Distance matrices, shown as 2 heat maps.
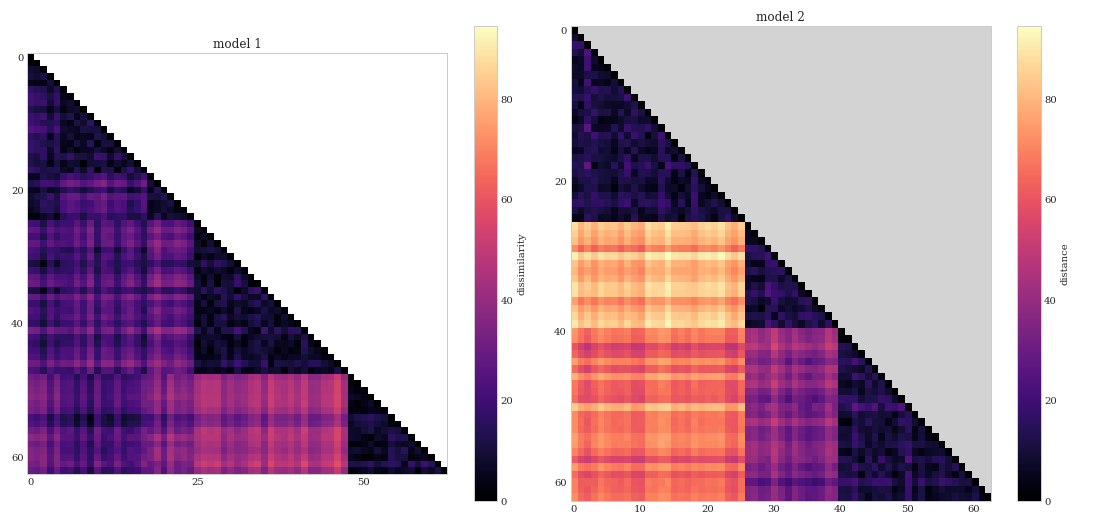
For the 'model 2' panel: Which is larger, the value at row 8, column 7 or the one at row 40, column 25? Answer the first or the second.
the second
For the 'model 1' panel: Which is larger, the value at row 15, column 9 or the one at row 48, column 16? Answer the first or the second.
the second
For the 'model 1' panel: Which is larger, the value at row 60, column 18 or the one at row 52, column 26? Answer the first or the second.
the second
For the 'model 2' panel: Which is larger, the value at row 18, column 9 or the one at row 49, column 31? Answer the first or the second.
the second
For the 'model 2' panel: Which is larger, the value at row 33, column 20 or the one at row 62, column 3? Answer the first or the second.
the first
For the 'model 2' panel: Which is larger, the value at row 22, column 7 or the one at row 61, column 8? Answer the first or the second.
the second
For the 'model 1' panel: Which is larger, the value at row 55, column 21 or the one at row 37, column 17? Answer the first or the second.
the first
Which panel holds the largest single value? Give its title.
model 2
